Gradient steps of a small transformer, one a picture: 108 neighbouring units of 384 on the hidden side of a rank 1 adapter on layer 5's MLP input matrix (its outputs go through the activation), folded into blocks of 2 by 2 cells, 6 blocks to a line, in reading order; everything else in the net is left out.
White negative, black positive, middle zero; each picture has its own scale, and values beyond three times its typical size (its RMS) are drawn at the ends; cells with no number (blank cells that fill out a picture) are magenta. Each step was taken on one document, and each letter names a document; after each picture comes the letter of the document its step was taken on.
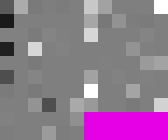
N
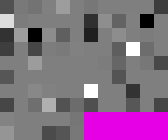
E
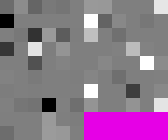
N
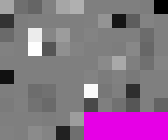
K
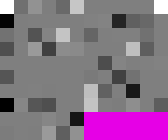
K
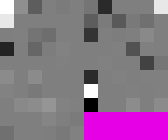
N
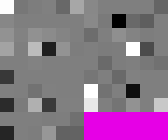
K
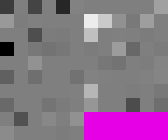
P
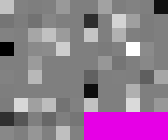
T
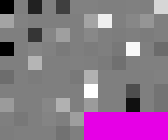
P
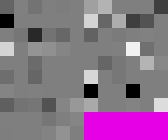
N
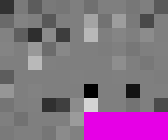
T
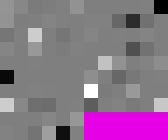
K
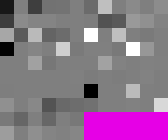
T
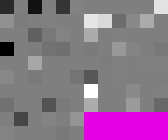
P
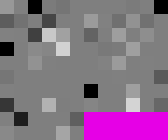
T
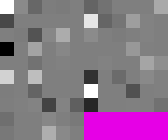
N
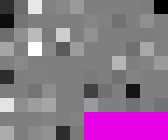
K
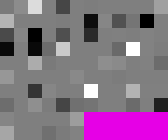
E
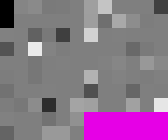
N
